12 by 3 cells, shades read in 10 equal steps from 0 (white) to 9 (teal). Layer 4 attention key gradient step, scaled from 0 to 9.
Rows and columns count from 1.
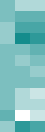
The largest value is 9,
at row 4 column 2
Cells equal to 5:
13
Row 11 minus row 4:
2 -9 -6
